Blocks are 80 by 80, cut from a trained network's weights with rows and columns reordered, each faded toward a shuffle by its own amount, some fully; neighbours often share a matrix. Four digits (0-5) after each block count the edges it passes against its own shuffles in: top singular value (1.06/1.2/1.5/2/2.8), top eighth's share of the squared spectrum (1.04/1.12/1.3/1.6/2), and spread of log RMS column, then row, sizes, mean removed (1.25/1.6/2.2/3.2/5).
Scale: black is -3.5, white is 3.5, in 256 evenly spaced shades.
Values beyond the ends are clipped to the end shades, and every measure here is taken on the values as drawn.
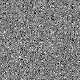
2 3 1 1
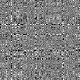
4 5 3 3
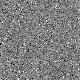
0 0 0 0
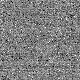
1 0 0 0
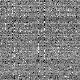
3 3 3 0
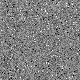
0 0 0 0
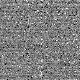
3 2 2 0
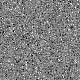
0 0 0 0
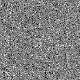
2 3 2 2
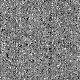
2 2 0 1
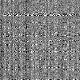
4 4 1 3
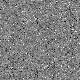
0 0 0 0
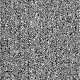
2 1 0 0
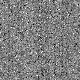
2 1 0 0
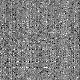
3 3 0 2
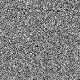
3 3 0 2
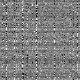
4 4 4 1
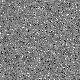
0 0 0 0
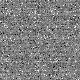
2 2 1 0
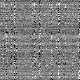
4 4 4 1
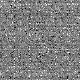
3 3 2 0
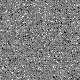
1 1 0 0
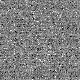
2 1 1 0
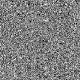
3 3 1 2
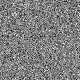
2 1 0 0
